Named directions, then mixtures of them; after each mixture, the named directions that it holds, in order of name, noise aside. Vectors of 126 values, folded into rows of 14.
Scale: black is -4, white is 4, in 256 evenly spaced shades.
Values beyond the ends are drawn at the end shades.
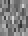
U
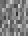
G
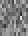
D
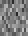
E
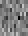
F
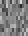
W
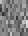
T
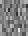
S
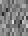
T, U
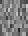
S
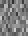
E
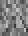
D, U, W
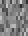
W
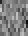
S, T, U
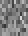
D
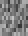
S, U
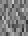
E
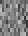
G, S, T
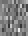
F, S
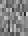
F, G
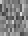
F, T
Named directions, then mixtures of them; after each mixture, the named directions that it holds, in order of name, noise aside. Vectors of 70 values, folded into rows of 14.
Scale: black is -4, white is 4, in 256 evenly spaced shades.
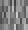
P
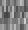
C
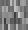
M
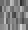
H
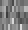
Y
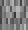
H, M, P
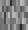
H, P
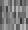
H, P, Y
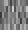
P, Y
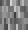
M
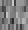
P, Y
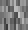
M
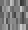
H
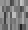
H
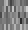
P, Y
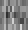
C, H, Y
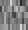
H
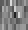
H, M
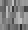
Y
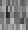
C, H, Y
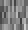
P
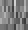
C, P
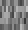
C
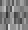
C, M, Y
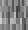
M, P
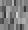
P, Y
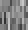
H, M, P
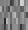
H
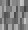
C, M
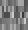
C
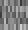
H, P, Y
